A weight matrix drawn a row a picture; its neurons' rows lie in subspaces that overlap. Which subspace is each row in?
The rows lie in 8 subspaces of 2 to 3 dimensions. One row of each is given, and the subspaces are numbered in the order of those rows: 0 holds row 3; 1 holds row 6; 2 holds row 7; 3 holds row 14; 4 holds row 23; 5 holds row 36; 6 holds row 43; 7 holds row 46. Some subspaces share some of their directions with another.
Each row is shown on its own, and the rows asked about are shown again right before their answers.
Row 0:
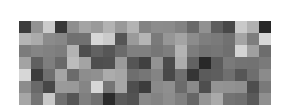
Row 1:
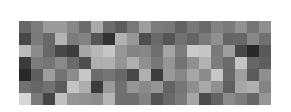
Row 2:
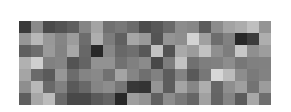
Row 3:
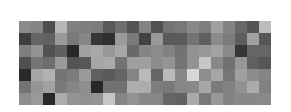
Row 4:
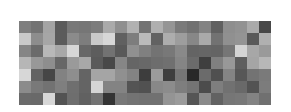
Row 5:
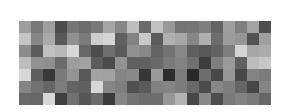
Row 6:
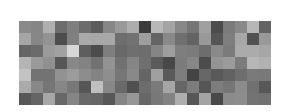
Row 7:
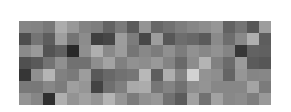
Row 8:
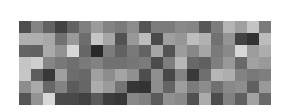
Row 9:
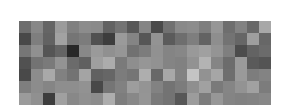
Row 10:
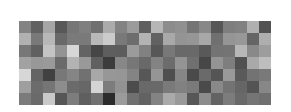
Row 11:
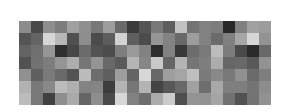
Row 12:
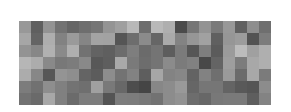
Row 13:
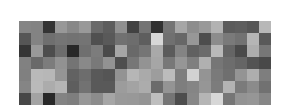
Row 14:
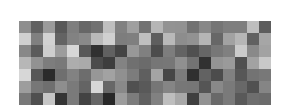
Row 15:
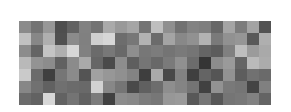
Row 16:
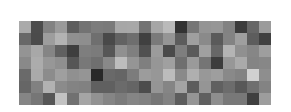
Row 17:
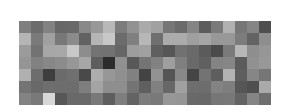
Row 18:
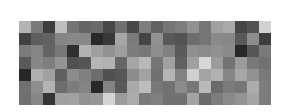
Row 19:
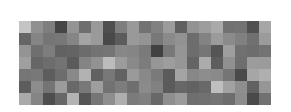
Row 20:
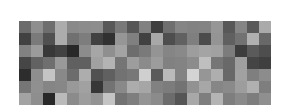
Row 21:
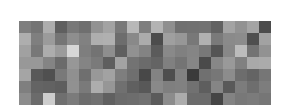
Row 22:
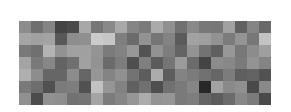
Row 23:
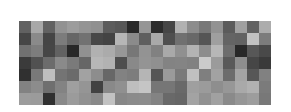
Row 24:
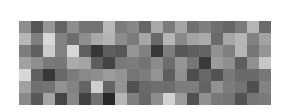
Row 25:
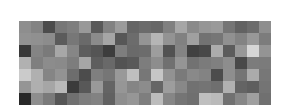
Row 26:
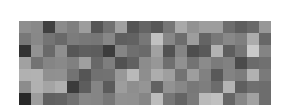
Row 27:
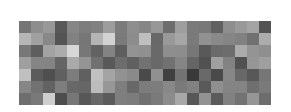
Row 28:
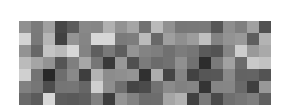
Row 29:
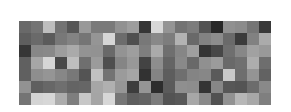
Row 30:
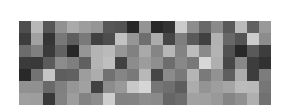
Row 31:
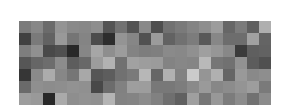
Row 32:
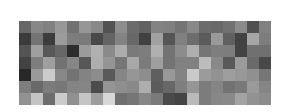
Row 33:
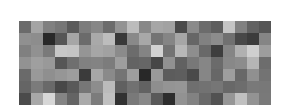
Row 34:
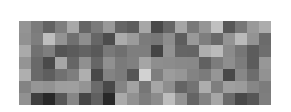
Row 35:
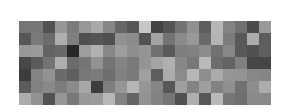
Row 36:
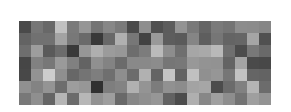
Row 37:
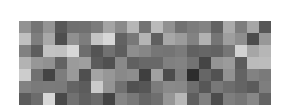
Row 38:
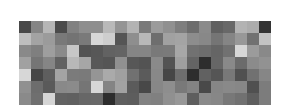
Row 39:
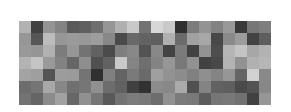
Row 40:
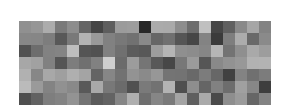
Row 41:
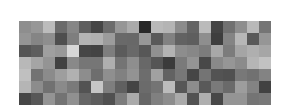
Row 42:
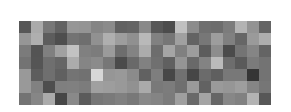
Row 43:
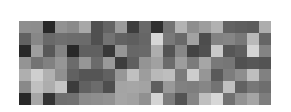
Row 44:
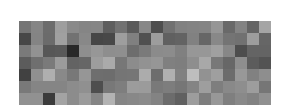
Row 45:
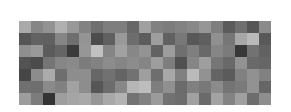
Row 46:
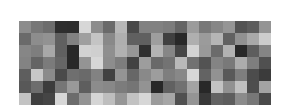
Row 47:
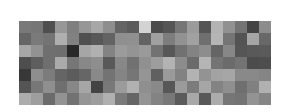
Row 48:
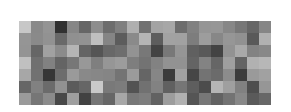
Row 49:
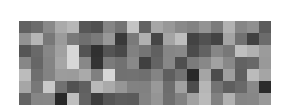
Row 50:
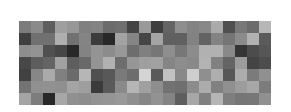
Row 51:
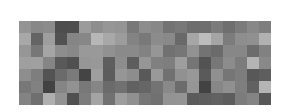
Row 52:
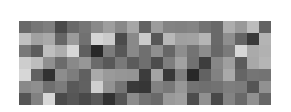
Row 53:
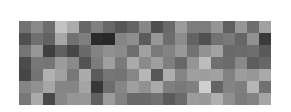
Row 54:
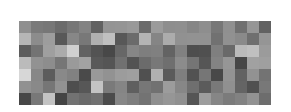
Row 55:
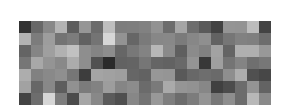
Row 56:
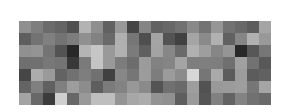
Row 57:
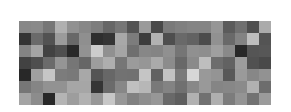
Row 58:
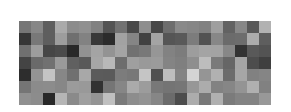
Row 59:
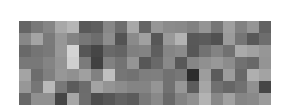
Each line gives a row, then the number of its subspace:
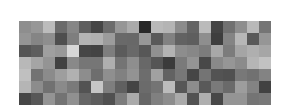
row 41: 1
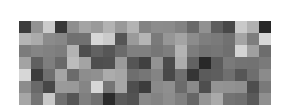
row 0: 0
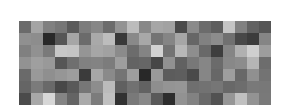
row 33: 3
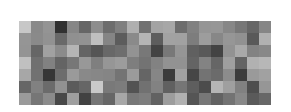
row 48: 5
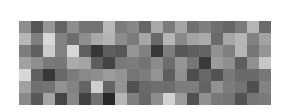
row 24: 3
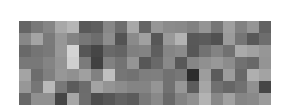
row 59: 7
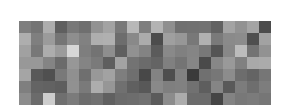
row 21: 6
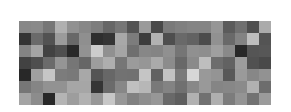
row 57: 2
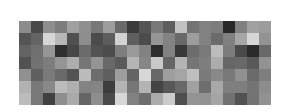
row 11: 3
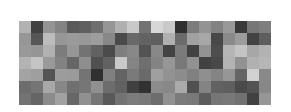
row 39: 4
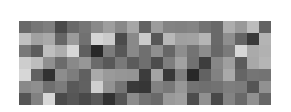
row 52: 2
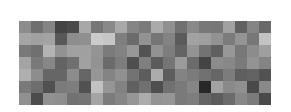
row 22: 7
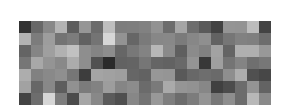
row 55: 5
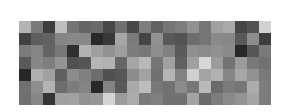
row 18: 0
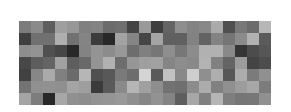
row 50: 3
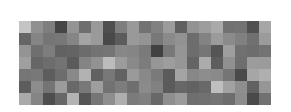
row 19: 5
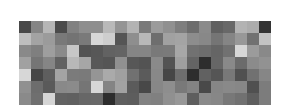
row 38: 0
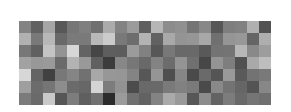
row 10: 3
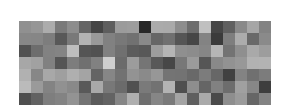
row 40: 1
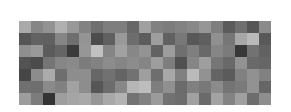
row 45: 2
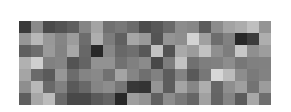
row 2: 2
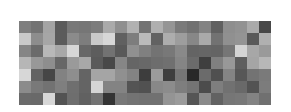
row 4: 0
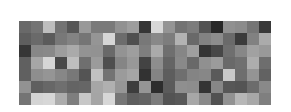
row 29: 3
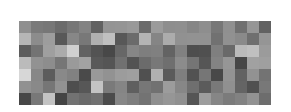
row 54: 6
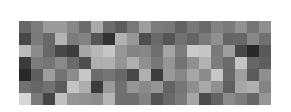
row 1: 6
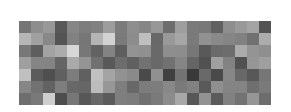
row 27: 4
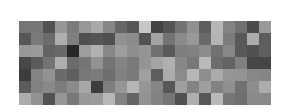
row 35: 1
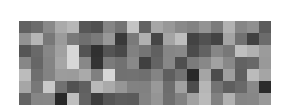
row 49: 7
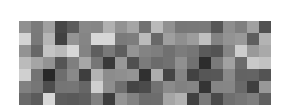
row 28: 7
